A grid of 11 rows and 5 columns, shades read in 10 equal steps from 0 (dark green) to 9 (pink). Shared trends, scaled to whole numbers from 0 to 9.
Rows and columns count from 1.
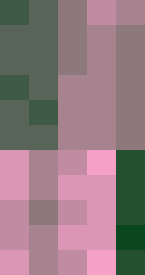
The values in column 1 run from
2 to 8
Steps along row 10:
down up same down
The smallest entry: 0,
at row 10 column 5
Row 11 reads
8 6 7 9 1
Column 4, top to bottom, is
7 6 6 6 6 6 9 8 8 8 9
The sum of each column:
54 46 70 79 35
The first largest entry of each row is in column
4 4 4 3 3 3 4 1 4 3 4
